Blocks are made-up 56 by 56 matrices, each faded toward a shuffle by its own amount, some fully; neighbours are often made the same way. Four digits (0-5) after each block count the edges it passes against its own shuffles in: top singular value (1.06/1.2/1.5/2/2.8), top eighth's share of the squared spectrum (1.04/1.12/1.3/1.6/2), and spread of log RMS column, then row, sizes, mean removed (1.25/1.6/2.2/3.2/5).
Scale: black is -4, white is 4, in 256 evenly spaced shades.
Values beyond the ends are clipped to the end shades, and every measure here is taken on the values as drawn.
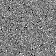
0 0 0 0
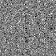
3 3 1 1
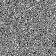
0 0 0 0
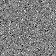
1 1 0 0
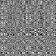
4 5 3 3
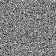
0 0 0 0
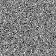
0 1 0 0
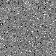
2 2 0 0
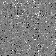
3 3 1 1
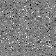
2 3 1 1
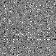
2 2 2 2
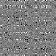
4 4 2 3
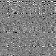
4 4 2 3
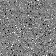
2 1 0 0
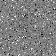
2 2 0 0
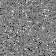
0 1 0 0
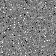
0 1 1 0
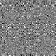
4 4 1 2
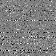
2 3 0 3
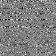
2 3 0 3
